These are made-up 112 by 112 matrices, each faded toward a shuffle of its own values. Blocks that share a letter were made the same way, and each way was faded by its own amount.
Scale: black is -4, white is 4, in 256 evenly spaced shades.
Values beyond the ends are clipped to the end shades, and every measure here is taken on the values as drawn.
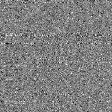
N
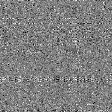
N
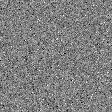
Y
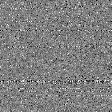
N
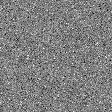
Y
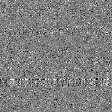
N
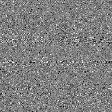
N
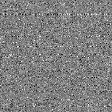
N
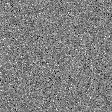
Y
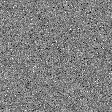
Y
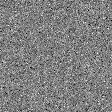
Y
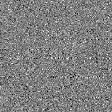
N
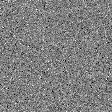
Y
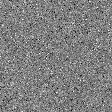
Y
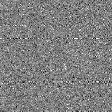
N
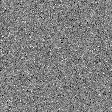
Y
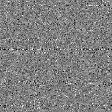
N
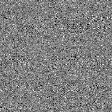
N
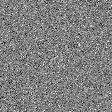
Y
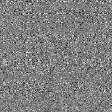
N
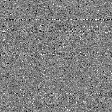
N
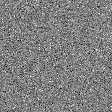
Y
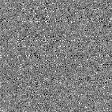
N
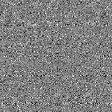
N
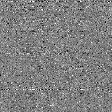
N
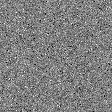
Y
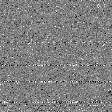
N
